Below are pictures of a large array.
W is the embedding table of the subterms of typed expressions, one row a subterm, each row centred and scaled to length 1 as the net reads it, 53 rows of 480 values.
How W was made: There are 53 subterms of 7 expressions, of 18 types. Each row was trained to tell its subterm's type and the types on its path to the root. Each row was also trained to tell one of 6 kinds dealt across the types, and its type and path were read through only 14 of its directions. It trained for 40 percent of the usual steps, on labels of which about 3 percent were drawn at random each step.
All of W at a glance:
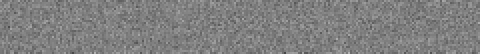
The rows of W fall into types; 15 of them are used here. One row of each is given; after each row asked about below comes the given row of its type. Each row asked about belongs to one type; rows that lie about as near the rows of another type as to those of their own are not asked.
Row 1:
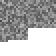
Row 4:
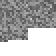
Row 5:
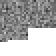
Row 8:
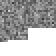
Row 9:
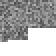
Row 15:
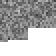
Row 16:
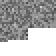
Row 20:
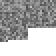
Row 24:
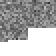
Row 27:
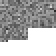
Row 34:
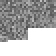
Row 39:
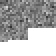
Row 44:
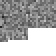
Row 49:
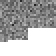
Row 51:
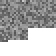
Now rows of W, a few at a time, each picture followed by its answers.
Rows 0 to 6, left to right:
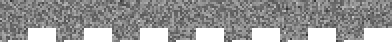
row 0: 1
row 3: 4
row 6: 5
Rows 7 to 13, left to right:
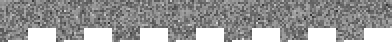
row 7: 20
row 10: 9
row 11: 20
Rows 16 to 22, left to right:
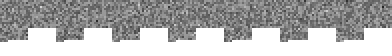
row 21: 27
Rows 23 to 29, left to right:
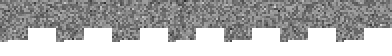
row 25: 44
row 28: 27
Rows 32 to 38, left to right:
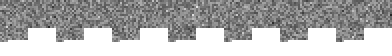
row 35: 9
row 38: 15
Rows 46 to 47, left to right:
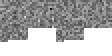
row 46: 27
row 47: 44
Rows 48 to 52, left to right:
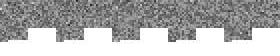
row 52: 9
